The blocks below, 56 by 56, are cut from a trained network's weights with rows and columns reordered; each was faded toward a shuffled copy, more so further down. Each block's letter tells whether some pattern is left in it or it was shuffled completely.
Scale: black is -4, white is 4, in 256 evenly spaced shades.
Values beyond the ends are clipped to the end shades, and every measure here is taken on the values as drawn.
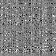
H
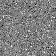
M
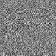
H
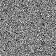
M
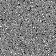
M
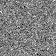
M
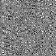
H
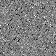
M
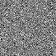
H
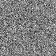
M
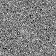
M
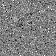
M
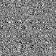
H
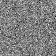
M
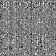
H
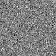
H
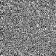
H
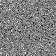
M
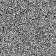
M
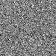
M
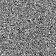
M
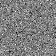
M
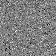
M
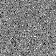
M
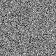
M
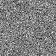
M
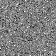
M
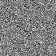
M
